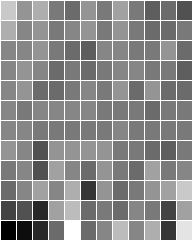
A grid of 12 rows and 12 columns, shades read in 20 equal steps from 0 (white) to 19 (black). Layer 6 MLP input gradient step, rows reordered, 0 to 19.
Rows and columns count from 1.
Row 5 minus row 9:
-1 -1 -2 4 1 -2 2 -2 0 1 1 2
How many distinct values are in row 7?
2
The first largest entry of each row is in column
12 10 6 12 3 10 3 3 3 6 3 1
